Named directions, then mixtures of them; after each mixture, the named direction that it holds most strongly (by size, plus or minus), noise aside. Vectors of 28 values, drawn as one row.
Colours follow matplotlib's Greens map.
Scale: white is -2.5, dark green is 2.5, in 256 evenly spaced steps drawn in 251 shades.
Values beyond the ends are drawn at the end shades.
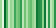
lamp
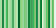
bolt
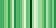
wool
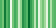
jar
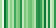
lamp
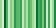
lamp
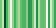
jar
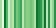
lamp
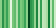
bolt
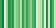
lamp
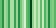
wool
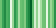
jar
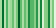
bolt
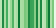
bolt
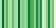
bolt
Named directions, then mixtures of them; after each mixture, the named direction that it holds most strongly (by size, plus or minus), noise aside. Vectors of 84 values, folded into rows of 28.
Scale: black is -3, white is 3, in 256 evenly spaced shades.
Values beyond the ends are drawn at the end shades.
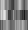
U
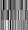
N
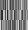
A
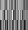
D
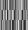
A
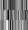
N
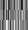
N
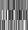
D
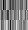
N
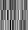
N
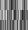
D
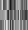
N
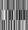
D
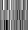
N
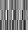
D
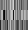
A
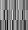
D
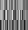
D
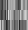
U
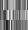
N
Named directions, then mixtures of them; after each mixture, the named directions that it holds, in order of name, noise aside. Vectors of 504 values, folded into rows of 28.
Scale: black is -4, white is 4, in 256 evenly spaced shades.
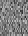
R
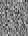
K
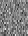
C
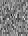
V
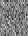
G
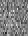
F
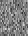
C, K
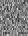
F, V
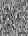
V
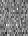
F, R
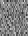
G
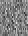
C, K, V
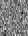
C, G, R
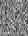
K, V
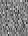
K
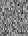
C, R, V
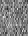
F, K, R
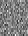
C, K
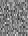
C, K, V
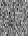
F, G, K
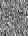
C, G, K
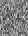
V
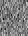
C, V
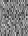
G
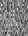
F
